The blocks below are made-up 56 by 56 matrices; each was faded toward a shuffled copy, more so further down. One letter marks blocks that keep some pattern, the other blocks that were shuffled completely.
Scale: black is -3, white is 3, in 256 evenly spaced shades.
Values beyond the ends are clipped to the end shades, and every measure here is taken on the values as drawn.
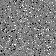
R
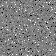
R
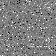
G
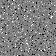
R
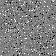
R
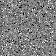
R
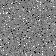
R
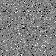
G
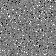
R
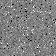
R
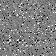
G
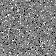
R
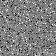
R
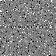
G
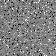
R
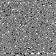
G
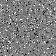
G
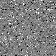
G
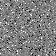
R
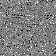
G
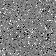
R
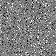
R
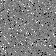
R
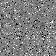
G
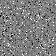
G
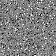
G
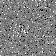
G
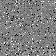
G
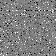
G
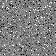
G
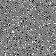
R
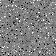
R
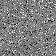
R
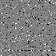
G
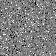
R
